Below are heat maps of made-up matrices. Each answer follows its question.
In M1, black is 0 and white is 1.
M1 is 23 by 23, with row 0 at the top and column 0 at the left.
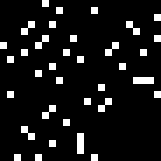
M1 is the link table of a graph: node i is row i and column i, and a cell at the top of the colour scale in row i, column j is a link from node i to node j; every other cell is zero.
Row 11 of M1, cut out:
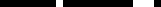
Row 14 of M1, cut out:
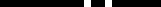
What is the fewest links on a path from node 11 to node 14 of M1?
4
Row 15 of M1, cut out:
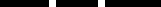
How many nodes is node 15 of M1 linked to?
2
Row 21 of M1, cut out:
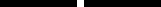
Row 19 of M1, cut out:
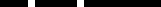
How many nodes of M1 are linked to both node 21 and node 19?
1
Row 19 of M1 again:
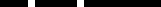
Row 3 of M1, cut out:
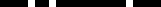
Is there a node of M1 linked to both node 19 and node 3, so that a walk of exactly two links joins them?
yes
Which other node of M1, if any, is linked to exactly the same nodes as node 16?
node 0
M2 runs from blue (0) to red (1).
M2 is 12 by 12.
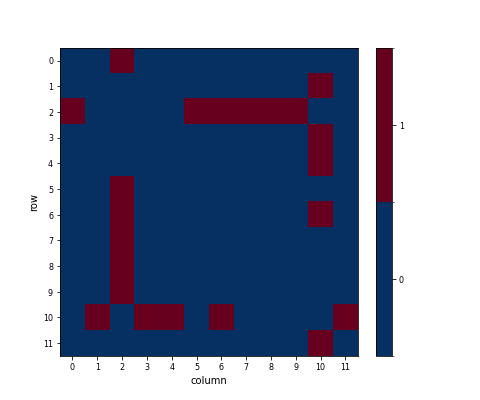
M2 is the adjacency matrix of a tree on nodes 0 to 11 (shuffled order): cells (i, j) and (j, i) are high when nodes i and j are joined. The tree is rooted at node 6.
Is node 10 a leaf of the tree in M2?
no
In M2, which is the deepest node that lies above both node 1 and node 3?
10
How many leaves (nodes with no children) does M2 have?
9
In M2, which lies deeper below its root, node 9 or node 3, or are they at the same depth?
the same depth
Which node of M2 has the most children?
2
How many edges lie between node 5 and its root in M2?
2
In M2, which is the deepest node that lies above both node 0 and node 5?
2
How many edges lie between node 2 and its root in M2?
1
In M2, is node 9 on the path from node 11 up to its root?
no
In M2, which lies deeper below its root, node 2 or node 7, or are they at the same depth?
node 7
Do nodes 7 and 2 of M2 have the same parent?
no
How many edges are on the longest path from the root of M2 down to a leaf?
2
